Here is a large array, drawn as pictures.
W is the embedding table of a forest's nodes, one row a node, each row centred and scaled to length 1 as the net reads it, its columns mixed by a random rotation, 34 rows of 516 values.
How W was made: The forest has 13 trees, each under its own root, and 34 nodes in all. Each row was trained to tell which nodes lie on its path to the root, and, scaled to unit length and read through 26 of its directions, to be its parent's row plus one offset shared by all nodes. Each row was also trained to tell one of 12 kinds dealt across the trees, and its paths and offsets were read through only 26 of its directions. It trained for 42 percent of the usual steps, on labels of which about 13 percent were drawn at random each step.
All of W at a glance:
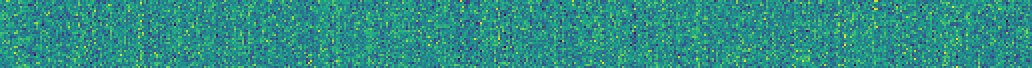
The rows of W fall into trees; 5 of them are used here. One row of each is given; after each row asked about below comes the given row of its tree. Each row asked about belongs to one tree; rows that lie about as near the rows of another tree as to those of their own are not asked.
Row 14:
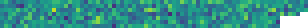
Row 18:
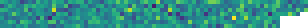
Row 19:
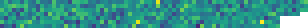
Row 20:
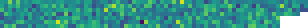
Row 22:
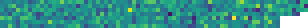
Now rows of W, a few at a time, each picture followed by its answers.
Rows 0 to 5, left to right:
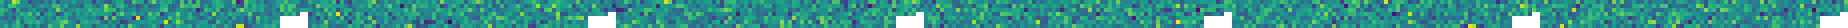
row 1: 20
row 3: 22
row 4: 22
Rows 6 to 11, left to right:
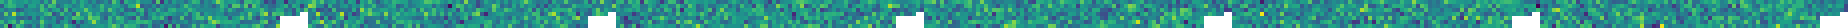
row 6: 19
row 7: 18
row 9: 18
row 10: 20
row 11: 14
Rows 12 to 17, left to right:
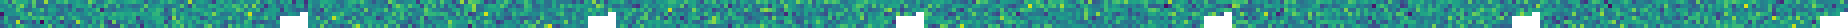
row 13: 22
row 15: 19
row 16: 18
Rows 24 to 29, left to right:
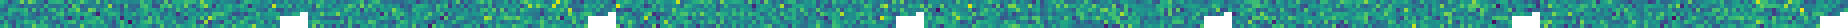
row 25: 20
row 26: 22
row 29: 20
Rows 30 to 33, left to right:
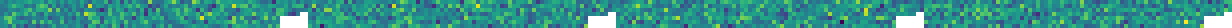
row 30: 22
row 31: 14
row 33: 19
